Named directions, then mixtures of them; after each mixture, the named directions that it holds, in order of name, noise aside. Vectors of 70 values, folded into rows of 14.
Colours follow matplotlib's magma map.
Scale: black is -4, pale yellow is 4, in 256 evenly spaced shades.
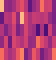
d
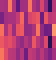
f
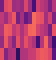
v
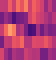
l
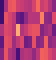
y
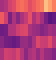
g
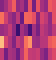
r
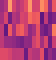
f, g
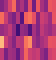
r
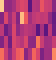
d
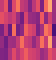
f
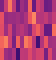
f, r, v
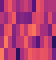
v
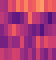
g, l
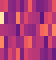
d, y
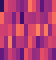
d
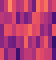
g, v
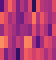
r, v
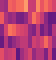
g, l, v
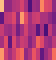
d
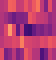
l, r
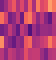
g, r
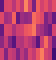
g, v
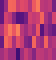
l, y
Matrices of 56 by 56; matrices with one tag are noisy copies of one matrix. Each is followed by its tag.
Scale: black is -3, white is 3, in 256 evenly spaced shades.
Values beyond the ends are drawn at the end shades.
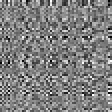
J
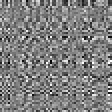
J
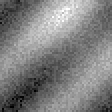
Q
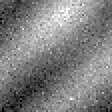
Q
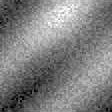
Q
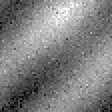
Q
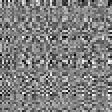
J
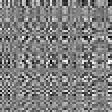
J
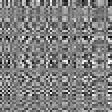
J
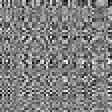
J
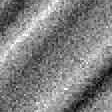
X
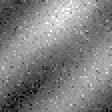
Q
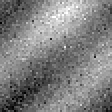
Q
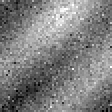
Q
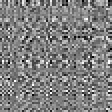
J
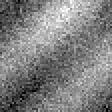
Q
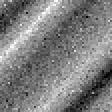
X
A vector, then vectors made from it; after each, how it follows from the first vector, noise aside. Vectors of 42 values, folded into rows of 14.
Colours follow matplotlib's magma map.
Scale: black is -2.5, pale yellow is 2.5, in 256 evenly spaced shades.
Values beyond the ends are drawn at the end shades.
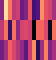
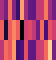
reversed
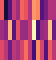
negated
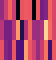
wrapped around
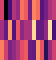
negated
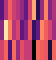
wrapped around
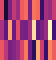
negated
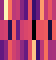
copied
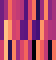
wrapped around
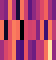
reversed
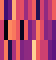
wrapped around
